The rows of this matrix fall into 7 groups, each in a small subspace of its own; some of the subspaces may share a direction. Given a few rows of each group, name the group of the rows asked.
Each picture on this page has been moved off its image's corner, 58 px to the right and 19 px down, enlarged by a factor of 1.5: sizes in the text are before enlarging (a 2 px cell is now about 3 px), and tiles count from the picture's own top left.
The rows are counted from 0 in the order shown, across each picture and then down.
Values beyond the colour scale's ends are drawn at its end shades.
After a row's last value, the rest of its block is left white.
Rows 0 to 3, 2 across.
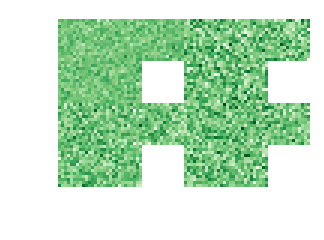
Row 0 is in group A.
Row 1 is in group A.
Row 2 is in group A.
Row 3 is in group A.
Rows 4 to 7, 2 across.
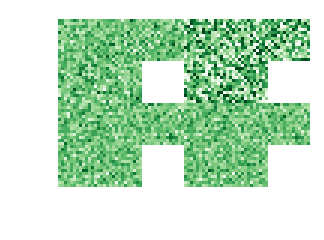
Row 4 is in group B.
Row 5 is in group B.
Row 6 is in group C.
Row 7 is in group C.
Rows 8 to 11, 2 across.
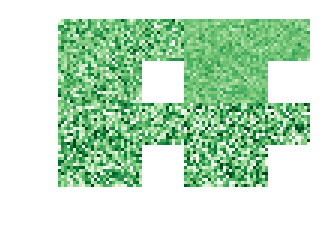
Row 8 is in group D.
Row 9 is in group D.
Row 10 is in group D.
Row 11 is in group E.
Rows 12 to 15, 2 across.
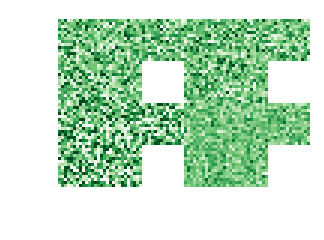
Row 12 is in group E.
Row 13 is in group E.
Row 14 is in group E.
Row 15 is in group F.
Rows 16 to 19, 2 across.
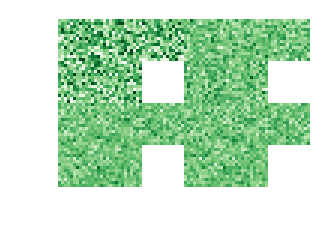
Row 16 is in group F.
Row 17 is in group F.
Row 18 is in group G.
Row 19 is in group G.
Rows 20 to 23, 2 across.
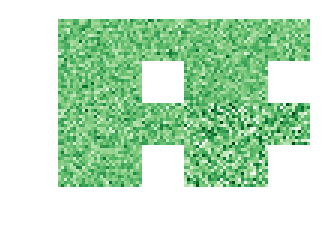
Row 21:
F
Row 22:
E
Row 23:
B
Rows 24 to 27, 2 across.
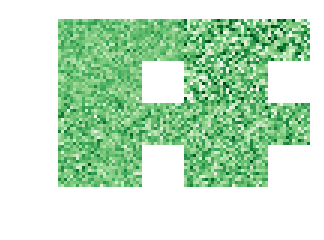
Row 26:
F
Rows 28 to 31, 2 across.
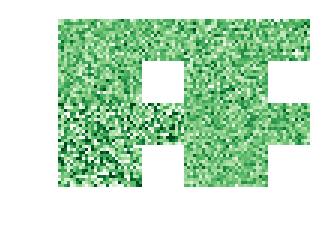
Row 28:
B
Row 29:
C
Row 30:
C
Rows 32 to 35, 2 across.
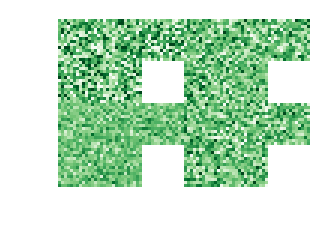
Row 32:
E
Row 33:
G
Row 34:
E
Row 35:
A
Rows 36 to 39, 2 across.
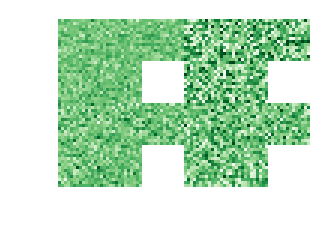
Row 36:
E
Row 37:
E
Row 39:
B
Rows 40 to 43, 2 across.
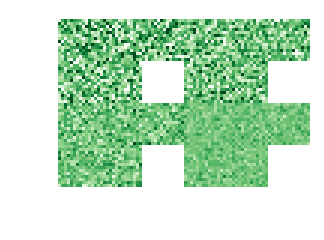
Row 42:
A
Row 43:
C
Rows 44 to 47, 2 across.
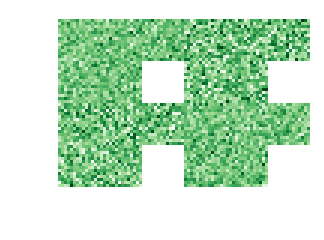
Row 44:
A
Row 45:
F
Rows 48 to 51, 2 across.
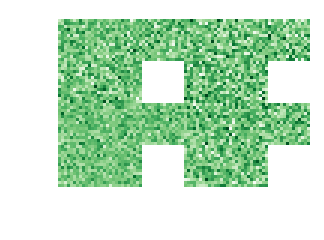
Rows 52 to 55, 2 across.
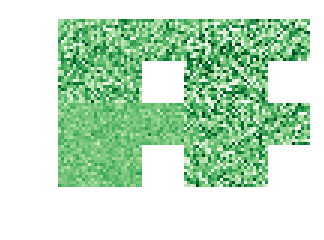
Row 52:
D
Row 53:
D
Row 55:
B
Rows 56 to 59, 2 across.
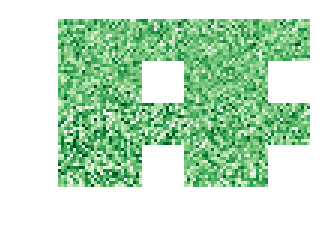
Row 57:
B
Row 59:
B
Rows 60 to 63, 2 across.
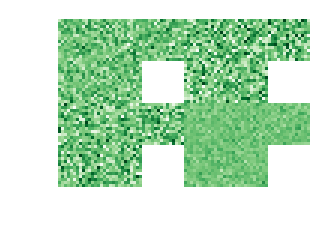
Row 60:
B
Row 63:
B
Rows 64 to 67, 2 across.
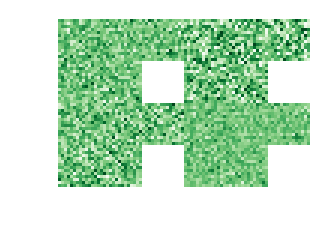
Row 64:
C
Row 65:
D
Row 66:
D
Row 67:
C
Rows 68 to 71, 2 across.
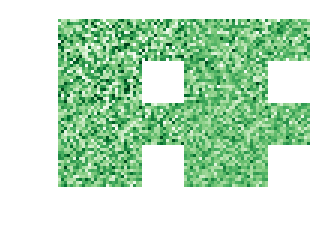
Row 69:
A
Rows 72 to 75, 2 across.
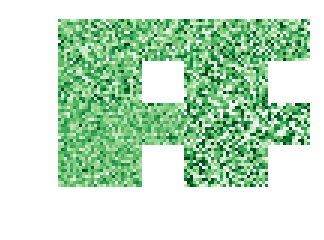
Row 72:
B
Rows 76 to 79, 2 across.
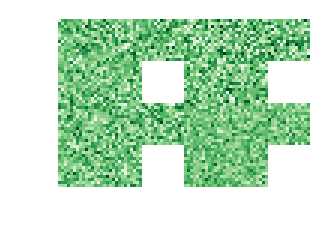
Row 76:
B
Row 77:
E
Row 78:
D
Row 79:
F
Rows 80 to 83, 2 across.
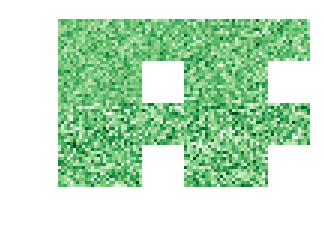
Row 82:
D
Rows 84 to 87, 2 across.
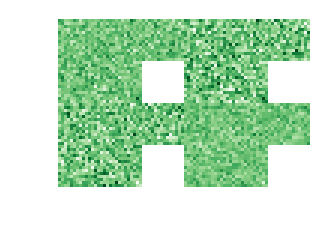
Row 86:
C
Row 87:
D
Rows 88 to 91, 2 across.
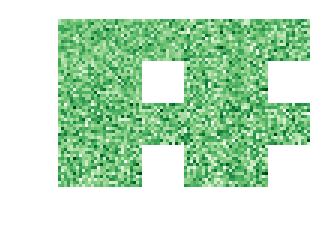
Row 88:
D
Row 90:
F
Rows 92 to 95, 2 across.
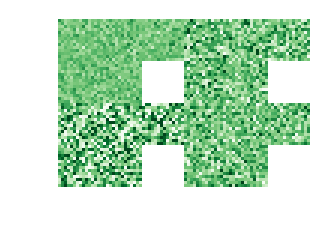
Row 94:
G
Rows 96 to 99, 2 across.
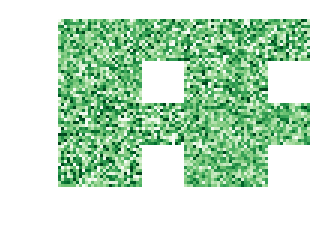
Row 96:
B
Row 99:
D
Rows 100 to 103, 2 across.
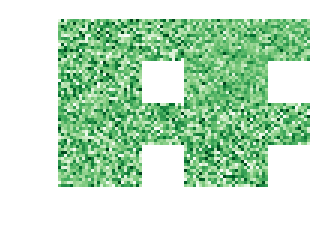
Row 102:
A
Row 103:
D
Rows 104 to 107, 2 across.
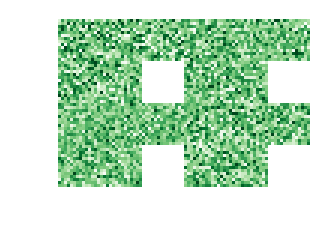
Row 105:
C
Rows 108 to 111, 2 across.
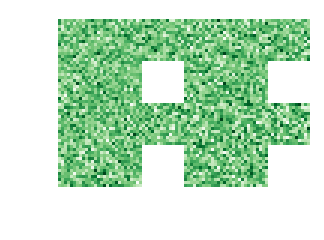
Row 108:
G
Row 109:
F
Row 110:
C
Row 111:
D
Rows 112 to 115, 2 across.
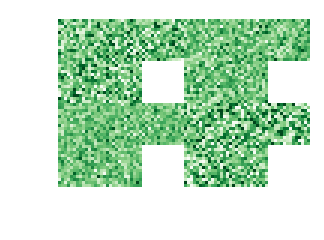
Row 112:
C
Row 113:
A
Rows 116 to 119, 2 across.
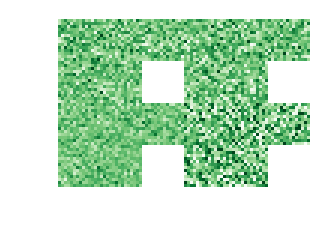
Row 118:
G
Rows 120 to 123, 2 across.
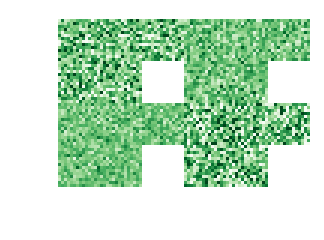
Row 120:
E
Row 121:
D
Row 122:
G
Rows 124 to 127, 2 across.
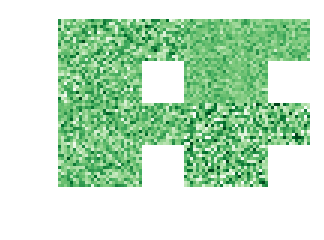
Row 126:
D
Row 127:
C
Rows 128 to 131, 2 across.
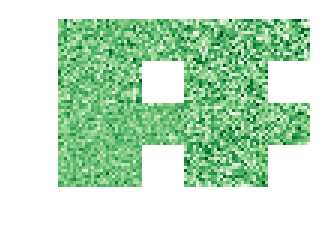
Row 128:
A
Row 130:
C
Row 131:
D
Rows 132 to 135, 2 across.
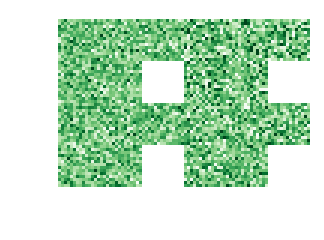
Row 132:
E
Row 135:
F
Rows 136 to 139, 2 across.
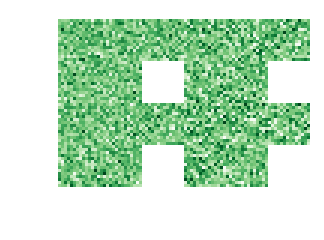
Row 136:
F
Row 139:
G
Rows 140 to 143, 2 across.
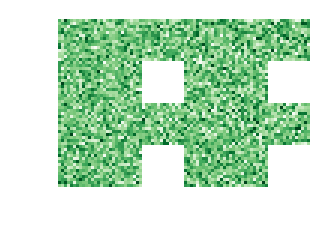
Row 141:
D
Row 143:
B
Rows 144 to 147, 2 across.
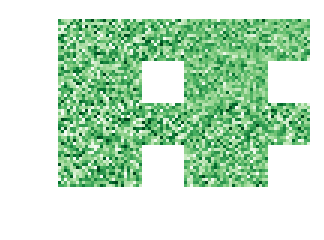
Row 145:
E
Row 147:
G
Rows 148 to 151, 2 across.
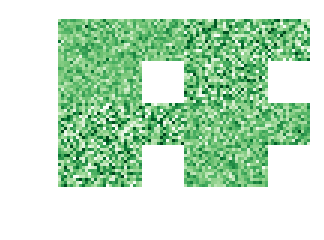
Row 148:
B
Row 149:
C
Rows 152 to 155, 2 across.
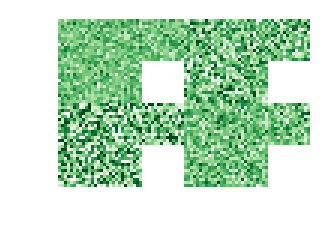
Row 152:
E
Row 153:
C
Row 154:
C
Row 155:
D
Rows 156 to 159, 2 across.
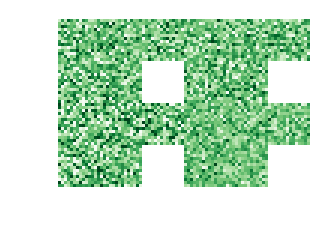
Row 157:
E
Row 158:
G
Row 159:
F
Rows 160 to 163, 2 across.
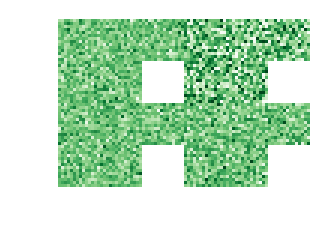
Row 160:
C
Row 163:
F
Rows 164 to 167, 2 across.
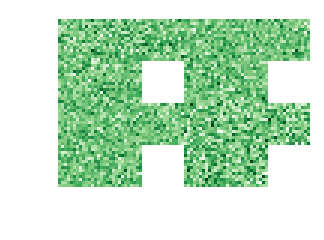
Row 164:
E
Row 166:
A
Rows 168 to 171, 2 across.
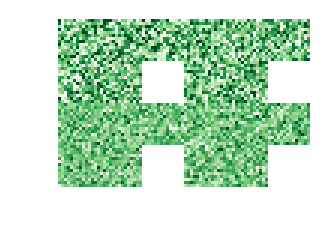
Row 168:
G
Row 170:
E
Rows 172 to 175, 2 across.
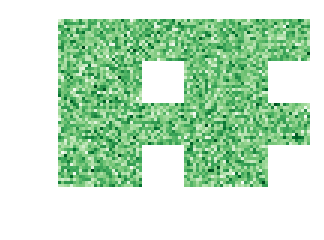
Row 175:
C
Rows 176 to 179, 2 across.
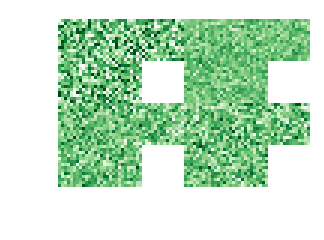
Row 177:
D
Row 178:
A
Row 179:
D
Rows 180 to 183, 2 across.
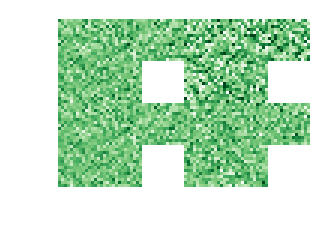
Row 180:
B
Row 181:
G
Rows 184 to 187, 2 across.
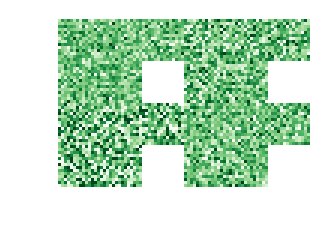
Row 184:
E
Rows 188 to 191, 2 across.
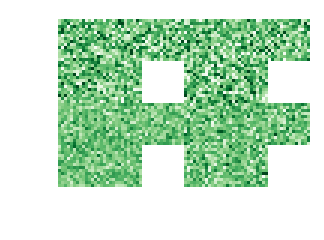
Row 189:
B
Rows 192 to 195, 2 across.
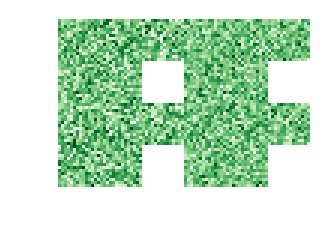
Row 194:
D
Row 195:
G
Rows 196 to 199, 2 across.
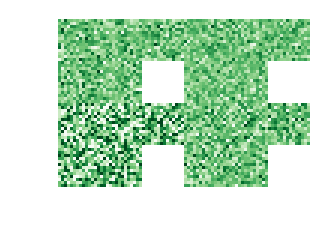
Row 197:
B
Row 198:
G
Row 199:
F
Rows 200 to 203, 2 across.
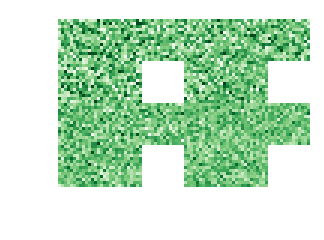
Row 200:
A
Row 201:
G
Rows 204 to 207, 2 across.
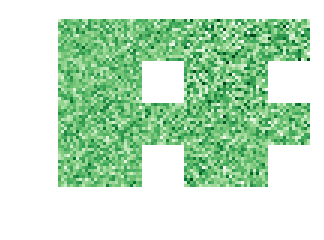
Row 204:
B
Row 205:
E
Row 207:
G
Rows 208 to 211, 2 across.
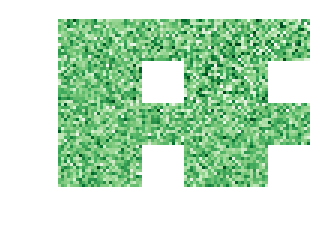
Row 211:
E
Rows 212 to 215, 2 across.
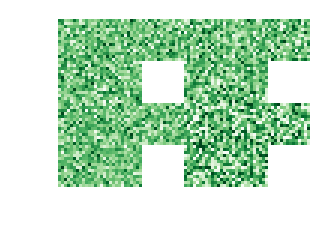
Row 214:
E
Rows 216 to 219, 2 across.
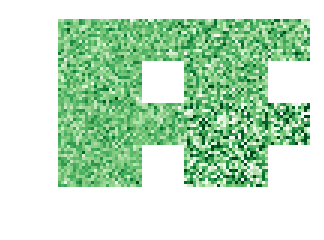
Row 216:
C
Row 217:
C
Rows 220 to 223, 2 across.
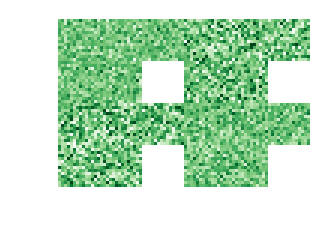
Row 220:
A
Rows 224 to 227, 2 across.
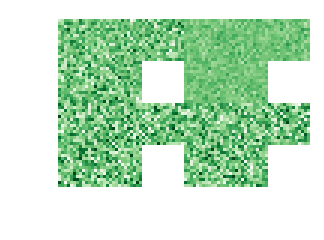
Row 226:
C
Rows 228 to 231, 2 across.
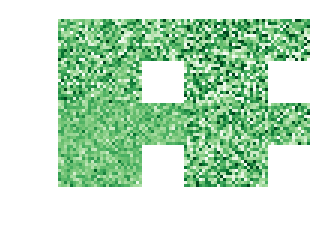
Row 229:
F
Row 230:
B
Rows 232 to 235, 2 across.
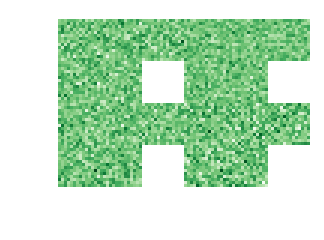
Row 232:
E
